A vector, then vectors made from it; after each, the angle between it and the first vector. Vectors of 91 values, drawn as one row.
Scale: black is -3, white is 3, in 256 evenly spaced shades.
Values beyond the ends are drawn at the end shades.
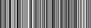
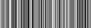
nearly opposite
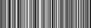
partly aligned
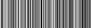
partly opposed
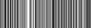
partly aligned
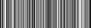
orthogonal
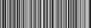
partly aligned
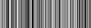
nearly opposite
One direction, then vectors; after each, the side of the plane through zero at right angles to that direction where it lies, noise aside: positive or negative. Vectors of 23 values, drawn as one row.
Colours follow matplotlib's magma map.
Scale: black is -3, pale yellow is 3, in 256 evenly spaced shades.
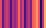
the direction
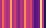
negative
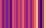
positive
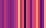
positive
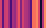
positive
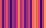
positive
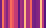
negative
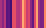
positive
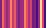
negative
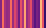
negative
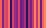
positive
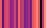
positive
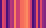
negative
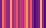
negative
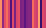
positive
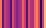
positive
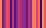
positive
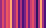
negative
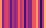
positive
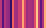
positive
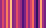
negative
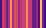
negative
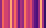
negative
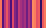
positive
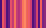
negative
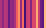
positive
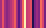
negative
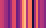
negative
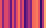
positive
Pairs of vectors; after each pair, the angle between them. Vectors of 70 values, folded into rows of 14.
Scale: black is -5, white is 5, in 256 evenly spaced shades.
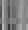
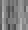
nearly parallel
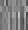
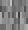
partly opposed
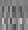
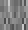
orthogonal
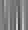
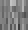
partly aligned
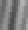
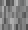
partly opposed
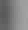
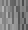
partly opposed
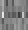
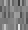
orthogonal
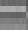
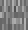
orthogonal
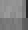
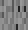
orthogonal
